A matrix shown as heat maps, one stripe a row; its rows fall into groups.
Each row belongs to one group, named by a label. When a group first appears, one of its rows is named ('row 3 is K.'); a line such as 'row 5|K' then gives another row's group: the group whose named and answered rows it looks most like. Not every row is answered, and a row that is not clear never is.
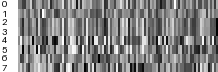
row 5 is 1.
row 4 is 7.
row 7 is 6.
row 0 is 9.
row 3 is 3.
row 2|3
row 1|6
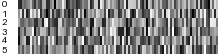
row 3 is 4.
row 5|7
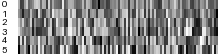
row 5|6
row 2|7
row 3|7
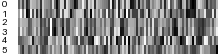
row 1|6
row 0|6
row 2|1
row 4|7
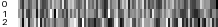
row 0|3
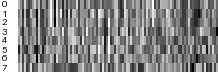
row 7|6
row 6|1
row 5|9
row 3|3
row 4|1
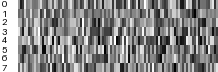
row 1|6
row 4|7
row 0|7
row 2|1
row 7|1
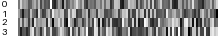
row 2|7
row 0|1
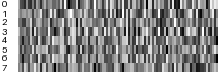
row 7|1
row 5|4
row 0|4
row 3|7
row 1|7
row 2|9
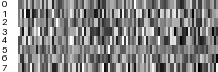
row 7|9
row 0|7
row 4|7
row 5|1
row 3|3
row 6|3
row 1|6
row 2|7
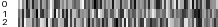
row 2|7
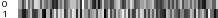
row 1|9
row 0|1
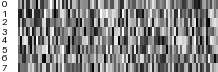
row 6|9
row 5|4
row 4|4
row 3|6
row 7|4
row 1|4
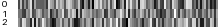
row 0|7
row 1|9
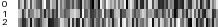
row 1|1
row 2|4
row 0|4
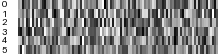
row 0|9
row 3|4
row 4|1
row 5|4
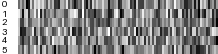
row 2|3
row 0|6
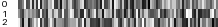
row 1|7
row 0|6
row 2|3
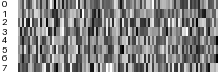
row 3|4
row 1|1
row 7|4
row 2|6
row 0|3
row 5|1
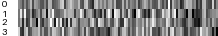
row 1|6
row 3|3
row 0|7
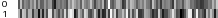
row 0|1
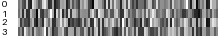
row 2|4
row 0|4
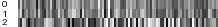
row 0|1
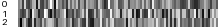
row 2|4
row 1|4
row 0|3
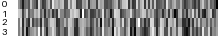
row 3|6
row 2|6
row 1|1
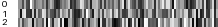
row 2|7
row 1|4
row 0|6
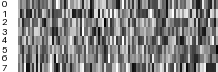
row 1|4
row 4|7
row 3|1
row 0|7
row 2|9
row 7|6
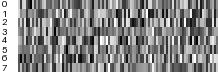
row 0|4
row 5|7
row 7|9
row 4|4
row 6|4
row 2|6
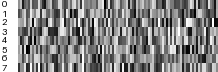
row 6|1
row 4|4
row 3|4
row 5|6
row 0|9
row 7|6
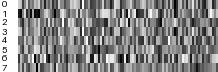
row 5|3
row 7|1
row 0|1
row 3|1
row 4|7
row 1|4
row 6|4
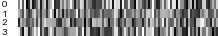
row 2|6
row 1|3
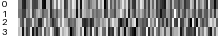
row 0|9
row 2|4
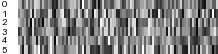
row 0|1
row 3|4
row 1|7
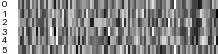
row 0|9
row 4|3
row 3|3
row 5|9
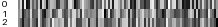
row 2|9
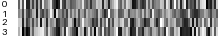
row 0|6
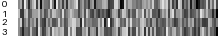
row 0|1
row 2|1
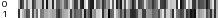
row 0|7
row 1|6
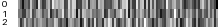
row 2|7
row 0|9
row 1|9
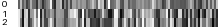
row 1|1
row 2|3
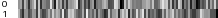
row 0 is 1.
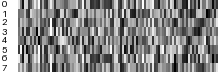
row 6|3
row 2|1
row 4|4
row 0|3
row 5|6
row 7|1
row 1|6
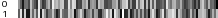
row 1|6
